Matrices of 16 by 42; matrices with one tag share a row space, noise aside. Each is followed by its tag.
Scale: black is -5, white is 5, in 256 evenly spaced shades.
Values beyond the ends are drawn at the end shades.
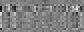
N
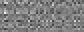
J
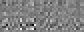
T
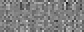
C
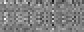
J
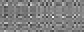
J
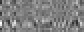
N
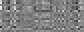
N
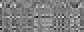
N
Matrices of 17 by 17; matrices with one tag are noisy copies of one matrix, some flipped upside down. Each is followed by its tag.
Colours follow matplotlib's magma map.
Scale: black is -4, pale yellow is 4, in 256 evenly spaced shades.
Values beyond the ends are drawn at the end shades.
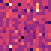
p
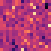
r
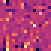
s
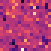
r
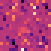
r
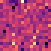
r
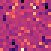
r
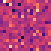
p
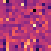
s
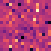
p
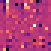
s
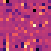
s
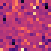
r
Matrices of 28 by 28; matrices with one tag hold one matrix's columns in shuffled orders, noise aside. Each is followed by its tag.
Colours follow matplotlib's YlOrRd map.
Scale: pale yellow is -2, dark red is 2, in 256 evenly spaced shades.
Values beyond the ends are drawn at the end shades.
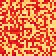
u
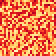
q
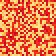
u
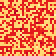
u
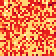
q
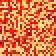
u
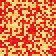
u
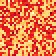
q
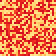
u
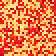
u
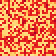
u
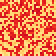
q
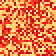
u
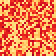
q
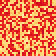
q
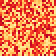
q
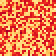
q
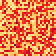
u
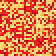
u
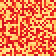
u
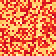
u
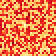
u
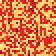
u
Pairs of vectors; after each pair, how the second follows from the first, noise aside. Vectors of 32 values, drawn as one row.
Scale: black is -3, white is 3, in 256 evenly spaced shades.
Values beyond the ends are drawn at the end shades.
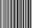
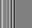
partly zeroed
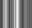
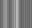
shrunk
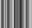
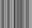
shrunk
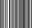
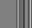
partly zeroed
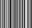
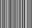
shrunk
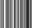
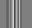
partly zeroed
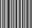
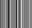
partly zeroed
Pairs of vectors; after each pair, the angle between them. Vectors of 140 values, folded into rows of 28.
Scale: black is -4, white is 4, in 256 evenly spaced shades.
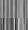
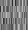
partly aligned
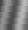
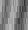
nearly opposite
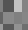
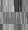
nearly opposite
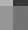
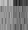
nearly parallel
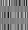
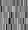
orthogonal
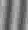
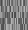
orthogonal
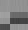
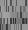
partly aligned
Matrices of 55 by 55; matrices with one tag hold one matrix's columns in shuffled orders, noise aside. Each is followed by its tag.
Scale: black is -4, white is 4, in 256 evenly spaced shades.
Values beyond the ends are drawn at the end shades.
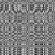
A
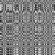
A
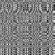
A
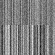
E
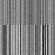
E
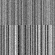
E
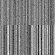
E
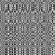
A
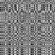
A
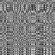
A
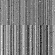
E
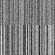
E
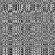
A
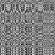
A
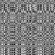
A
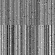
E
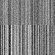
E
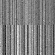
E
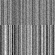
E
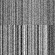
E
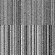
E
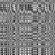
A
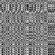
A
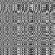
A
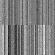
E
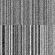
E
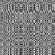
A
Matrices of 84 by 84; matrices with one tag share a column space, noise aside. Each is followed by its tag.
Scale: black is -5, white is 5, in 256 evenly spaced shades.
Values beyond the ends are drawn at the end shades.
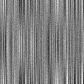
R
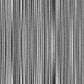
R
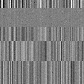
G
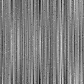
R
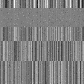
G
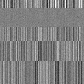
G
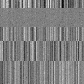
G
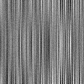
R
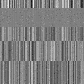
G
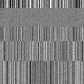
G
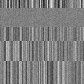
G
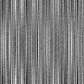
R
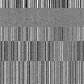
G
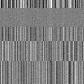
G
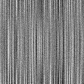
R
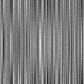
R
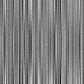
R
